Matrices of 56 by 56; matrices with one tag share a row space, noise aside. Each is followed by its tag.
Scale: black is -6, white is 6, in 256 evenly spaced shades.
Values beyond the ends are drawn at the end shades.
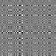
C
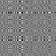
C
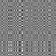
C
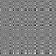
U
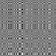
C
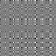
U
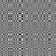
C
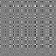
U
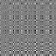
U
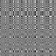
U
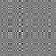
C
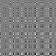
U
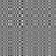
C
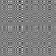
C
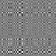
C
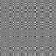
U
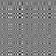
C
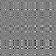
U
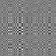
C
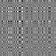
C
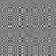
C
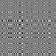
C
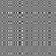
C
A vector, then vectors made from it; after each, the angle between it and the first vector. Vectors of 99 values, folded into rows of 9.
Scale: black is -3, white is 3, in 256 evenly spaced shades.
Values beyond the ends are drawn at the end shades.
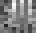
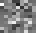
orthogonal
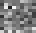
orthogonal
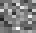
orthogonal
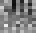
nearly opposite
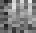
nearly parallel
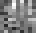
nearly parallel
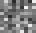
partly opposed
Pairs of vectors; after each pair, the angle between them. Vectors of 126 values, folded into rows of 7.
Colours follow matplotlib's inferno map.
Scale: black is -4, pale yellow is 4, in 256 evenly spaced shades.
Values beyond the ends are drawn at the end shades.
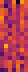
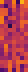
nearly parallel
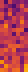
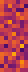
orthogonal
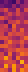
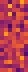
orthogonal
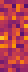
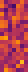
partly aligned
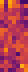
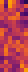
nearly parallel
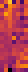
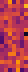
partly aligned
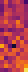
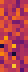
partly opposed
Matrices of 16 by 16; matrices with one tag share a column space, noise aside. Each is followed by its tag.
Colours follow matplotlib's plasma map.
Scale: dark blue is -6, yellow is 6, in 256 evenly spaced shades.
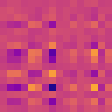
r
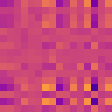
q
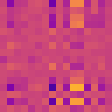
q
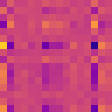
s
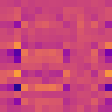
r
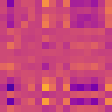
q
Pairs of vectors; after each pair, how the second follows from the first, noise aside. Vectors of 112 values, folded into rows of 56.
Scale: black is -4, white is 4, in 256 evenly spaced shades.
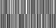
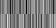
negated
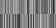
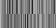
shuffled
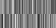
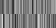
negated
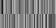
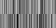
shuffled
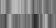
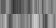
negated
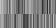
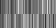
negated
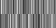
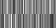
shuffled
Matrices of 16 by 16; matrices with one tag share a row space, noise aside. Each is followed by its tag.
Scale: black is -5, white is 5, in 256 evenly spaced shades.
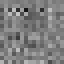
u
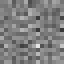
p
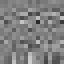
p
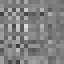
u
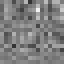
p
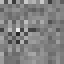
u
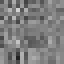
u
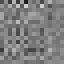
u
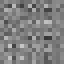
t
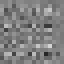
t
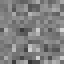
p
